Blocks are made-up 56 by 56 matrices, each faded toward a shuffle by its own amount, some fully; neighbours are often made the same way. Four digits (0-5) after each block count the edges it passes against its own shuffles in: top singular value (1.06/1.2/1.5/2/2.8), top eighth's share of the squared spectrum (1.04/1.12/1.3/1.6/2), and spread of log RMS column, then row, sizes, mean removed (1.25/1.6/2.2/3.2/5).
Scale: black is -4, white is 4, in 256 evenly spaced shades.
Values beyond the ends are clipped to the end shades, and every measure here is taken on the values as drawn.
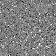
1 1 0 0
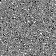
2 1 0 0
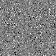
1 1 2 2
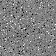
1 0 0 0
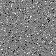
0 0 0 0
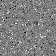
1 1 0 0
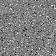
1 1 0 0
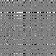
4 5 2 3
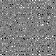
3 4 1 2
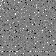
2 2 0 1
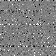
3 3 1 2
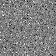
0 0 0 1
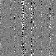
3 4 3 1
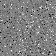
0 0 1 0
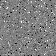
0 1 0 0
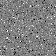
0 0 0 0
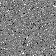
0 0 0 0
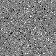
2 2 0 1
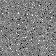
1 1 0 0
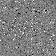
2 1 0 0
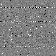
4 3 0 2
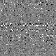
3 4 1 3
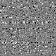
3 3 1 2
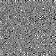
3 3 1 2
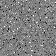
0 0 0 0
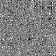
3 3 1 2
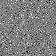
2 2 0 0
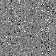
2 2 2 0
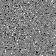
0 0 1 0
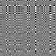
5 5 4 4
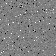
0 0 0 0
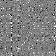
4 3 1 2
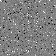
2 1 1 0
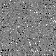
2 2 1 1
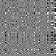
4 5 3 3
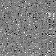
3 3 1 1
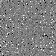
2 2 1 0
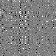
4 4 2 2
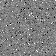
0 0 0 0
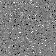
1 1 0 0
